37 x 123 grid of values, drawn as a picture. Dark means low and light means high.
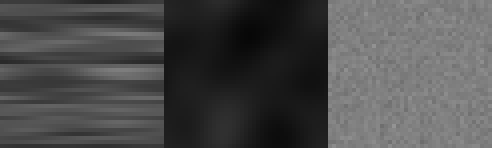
It is made of 1 by 3 panels. Panel 1,1: low, streaked across. Panel 1,2: very low, smooth, faint in contrast. Panel 1,3: middling, fine-grained, faint in contrast.
